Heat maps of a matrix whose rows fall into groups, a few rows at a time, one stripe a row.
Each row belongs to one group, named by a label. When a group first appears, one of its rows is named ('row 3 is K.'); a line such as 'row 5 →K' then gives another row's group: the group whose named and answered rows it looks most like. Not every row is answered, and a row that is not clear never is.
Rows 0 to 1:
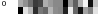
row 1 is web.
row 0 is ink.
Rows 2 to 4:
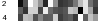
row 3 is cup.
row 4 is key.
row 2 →key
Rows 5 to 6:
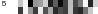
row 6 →web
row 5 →ink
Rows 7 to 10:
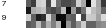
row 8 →key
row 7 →cup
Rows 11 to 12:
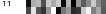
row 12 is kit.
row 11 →web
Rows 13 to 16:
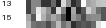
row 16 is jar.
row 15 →cup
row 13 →kit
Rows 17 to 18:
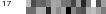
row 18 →key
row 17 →ink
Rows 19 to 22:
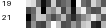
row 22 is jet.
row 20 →web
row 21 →key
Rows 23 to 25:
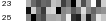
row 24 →kit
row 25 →jar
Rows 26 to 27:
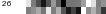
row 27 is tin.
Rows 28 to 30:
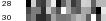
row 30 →ink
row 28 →kit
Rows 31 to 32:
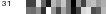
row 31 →key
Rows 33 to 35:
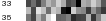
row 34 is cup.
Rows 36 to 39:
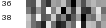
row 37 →web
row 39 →ink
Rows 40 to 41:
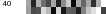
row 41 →tin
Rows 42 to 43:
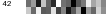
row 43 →cup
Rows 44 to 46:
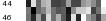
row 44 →kit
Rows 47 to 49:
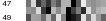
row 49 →tin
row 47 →kit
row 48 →key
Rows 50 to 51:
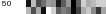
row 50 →kit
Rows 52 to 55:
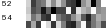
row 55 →tin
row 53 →ink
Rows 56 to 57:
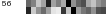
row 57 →web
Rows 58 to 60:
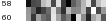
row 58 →tin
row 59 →ink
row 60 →cup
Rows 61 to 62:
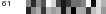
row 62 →web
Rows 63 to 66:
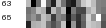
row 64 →key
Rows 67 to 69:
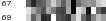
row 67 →jar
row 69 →cup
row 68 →ink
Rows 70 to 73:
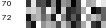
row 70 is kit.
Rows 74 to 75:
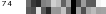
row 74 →jar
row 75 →key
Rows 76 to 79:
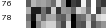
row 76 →tin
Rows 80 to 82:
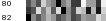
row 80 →kit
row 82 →kit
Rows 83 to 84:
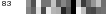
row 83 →cup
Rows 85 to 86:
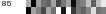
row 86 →web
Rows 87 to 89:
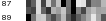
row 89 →key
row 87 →web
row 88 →key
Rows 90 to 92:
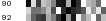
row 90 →kit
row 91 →tin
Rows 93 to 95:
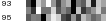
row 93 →jar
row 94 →cup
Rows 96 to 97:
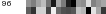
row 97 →cup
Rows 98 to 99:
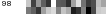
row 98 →cup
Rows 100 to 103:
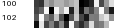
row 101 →web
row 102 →kit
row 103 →kit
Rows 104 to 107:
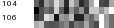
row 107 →ink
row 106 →key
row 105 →kit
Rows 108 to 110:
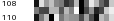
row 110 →web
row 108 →kit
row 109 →jar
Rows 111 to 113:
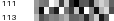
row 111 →tin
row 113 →jet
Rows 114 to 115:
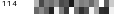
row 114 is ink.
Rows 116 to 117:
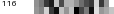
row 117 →key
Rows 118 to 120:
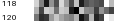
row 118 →jar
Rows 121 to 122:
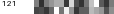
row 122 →tin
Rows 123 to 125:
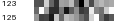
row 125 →jet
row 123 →key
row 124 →kit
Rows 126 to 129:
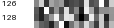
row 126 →ink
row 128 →tin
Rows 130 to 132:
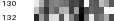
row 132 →tin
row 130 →ink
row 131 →jar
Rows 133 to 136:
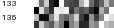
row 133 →cup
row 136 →kit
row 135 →jar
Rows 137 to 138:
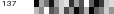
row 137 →web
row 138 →cup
